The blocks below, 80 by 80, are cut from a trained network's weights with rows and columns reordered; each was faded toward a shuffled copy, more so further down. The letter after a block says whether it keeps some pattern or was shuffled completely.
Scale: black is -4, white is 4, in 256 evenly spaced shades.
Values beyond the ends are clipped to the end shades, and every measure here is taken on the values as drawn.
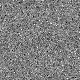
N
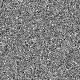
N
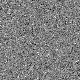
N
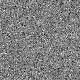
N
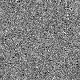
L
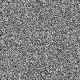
N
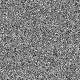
N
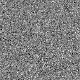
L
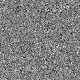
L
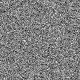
N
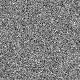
N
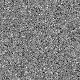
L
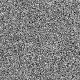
L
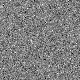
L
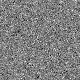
N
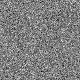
N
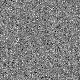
L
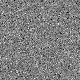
N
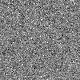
N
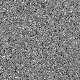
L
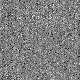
L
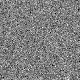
L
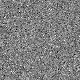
N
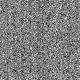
L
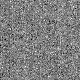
L
